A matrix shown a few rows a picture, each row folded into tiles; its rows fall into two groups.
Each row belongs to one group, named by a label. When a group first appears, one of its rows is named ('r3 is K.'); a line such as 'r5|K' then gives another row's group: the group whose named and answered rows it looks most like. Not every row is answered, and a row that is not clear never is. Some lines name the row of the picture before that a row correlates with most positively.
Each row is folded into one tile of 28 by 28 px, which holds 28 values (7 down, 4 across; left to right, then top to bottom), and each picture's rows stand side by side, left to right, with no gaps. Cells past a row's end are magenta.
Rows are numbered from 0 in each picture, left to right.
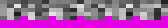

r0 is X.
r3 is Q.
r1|Q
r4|X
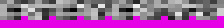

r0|Q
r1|X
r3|X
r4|Q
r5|X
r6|X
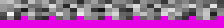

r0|X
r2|Q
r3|Q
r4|Q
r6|X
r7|X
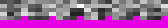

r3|X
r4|X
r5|Q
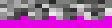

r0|X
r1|Q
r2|Q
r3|Q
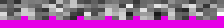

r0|Q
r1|Q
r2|X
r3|Q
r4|X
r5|X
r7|Q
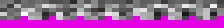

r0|Q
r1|X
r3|Q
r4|Q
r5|X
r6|X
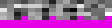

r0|X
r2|Q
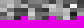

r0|X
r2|X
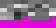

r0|X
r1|Q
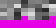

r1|Q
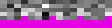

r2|Q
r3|Q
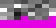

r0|X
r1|Q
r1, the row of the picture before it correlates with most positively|3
